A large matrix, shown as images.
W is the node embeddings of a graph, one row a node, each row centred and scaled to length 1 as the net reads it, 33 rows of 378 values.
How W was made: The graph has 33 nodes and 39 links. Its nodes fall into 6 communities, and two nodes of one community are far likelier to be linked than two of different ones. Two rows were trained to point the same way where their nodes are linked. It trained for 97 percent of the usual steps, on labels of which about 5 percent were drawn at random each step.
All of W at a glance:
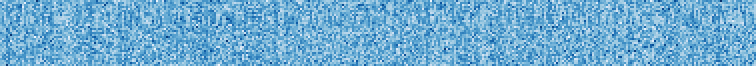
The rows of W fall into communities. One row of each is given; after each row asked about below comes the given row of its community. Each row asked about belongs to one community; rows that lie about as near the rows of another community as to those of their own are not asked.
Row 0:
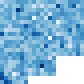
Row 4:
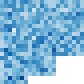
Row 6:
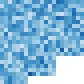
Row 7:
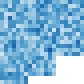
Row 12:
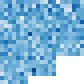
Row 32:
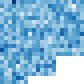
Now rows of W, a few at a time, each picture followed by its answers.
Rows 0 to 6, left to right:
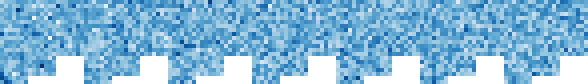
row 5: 32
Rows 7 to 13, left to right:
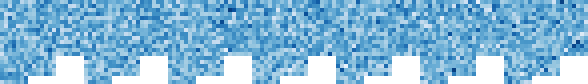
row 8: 4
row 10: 4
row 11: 4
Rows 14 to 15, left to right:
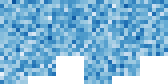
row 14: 0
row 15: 7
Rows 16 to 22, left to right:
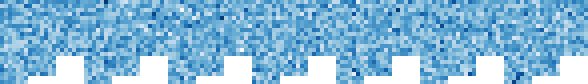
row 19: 7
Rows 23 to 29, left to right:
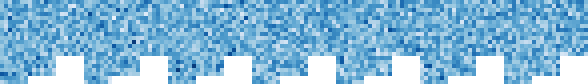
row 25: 7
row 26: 0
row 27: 12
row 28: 4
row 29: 12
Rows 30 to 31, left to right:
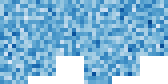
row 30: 7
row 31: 6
